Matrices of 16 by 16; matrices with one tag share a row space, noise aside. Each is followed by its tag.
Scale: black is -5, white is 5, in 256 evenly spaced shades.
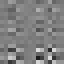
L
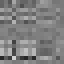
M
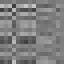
M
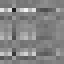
M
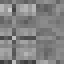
M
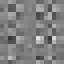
L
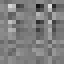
L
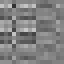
M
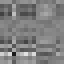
M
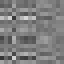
M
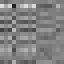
M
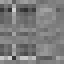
M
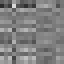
M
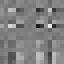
L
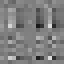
L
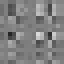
L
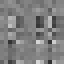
L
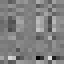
L
